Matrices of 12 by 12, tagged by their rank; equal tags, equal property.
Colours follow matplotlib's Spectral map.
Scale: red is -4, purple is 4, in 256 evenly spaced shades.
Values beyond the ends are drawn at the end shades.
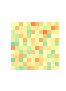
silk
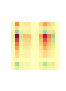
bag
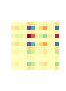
bag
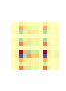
bag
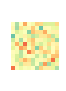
silk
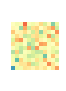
silk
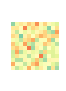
silk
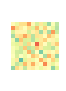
silk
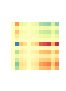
bag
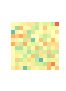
silk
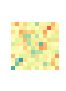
silk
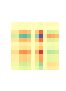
bag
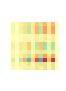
bag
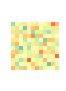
silk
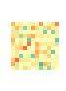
silk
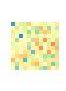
silk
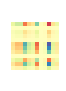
bag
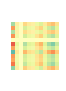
bag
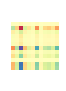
bag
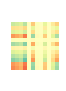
bag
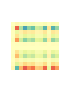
bag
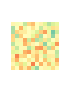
silk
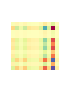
bag
